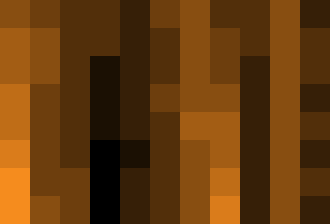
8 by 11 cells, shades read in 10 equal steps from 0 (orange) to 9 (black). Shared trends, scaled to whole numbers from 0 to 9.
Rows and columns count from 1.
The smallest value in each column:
0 4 5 6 7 5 3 1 6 4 6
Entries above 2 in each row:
11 11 11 10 10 10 9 9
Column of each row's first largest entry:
5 5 4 4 4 4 4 4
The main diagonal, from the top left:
4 4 6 8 7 6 4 1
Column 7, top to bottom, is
4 4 4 4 3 4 4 4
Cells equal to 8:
4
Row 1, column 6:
5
